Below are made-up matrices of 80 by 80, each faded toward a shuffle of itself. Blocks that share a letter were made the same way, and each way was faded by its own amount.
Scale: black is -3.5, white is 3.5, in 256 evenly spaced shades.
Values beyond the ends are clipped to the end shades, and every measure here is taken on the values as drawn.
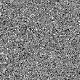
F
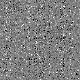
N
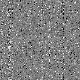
N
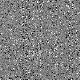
N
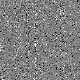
N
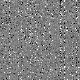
N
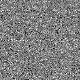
F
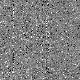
N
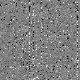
N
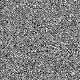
F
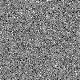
F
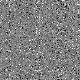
N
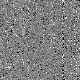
N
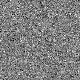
F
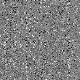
N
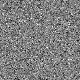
F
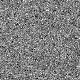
F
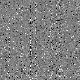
N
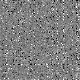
N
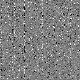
N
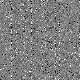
N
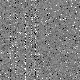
N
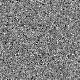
F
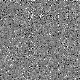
N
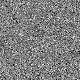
F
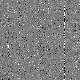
N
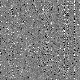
N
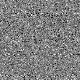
F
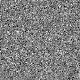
F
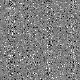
N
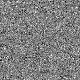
F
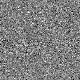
F
